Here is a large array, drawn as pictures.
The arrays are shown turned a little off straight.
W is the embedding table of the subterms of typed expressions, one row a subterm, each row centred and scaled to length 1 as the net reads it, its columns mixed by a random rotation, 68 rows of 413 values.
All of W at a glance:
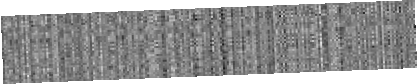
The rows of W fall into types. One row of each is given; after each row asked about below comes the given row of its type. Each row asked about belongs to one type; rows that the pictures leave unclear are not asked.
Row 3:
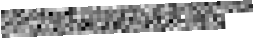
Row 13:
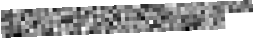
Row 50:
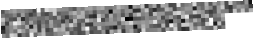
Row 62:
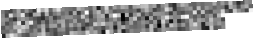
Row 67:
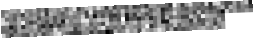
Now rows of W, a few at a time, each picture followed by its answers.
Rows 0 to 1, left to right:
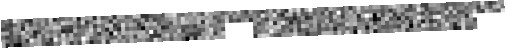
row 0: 13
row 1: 62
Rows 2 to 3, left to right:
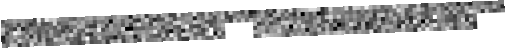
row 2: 50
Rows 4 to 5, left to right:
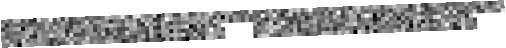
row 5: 62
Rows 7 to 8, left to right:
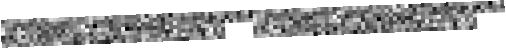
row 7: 67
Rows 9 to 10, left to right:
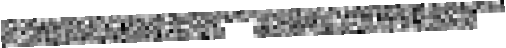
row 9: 62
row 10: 67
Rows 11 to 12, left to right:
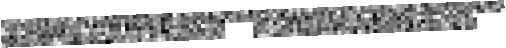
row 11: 67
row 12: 62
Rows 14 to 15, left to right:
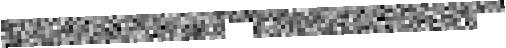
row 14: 13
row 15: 50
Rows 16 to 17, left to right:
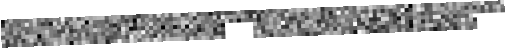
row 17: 62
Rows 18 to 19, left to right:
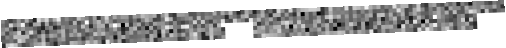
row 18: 62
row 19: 3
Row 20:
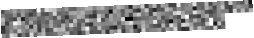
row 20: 50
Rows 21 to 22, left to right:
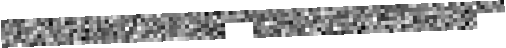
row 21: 3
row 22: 50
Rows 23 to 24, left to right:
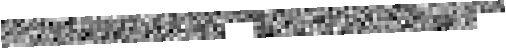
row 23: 3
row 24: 13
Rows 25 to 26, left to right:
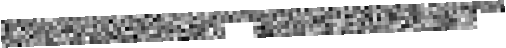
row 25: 50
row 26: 13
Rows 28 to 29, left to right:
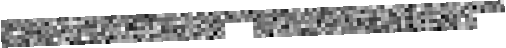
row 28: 50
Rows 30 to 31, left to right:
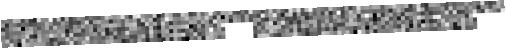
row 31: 62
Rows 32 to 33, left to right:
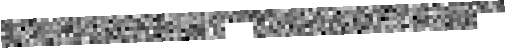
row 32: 13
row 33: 50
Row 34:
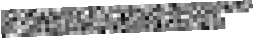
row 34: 62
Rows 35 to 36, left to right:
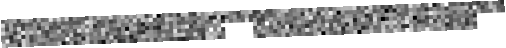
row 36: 50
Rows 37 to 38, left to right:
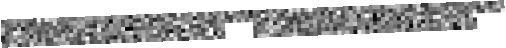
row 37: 50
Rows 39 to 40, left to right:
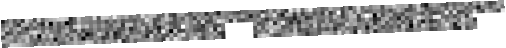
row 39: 3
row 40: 62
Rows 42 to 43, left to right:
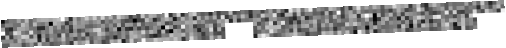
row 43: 62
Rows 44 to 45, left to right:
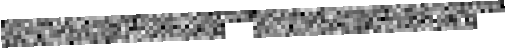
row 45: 3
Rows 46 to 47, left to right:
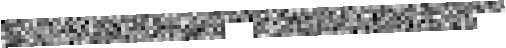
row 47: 62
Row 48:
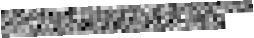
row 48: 3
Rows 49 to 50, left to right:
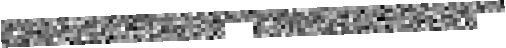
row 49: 50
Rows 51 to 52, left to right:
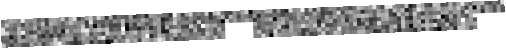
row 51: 67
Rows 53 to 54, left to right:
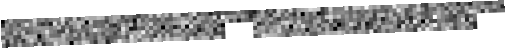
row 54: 3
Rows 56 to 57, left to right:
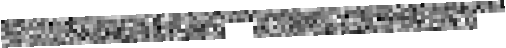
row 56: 3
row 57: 67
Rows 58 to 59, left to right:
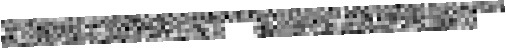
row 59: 67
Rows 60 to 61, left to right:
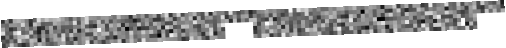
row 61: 50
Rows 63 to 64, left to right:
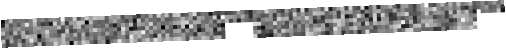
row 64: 13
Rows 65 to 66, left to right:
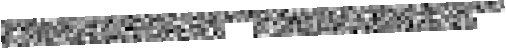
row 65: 50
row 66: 62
